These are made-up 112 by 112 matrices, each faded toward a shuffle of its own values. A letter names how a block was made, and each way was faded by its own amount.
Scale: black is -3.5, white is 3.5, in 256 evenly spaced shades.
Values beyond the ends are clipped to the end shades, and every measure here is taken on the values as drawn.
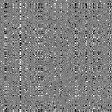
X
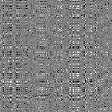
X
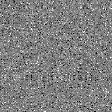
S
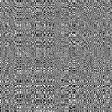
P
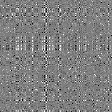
X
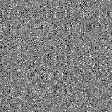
S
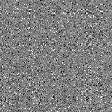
S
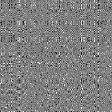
X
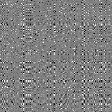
X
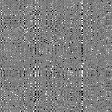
X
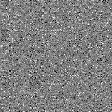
S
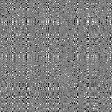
X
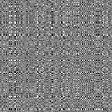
P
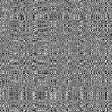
P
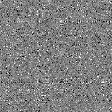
S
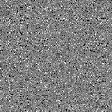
S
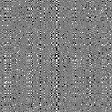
X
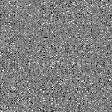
S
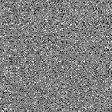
S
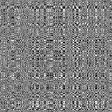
P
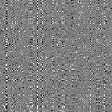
X
